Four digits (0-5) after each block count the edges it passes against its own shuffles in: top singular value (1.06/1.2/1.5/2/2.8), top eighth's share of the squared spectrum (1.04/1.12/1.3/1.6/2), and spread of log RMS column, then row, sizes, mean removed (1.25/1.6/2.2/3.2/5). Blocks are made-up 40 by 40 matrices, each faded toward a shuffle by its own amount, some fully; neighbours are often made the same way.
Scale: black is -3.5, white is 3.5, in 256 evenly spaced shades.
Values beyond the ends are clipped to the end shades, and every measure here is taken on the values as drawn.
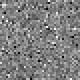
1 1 0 0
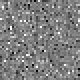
0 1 0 0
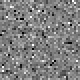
0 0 0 0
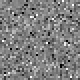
0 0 0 0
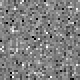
0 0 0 0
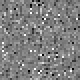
1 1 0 0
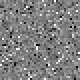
0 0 0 0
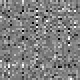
3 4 2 1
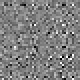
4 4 2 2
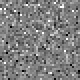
0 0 0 0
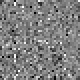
3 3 1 2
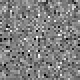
2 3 1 1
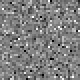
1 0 0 0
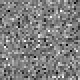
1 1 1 0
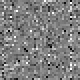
3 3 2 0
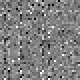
3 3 2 1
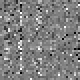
3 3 2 0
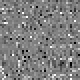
3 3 1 1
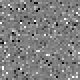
1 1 0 0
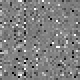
3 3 1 0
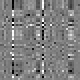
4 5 3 2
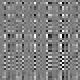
5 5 4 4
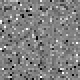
3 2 1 0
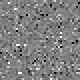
1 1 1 0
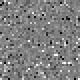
1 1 0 1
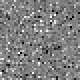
1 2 0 0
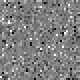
1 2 0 0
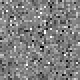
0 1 0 0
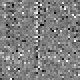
3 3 2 1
